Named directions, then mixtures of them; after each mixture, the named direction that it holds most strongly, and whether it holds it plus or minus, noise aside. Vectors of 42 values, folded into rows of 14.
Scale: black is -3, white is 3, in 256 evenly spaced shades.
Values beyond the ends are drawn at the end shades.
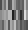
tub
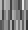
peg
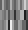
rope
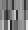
tub, minus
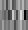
tub, minus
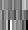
rope, plus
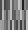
peg, minus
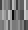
tub, plus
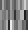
rope, plus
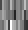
rope, plus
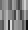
tub, plus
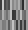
peg, minus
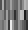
rope, plus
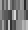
tub, minus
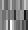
rope, plus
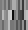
tub, plus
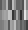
tub, plus
